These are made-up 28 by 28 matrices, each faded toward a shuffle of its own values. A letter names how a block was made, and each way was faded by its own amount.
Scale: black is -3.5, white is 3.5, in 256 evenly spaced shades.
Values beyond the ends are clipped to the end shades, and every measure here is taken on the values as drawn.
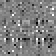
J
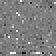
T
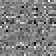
J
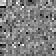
J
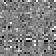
J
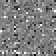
T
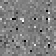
T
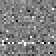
J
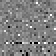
J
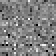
J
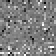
T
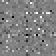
T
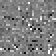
T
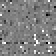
T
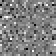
J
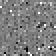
T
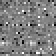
J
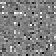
T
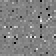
T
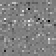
T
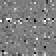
T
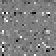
T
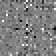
T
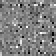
T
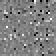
T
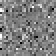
J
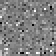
T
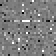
T
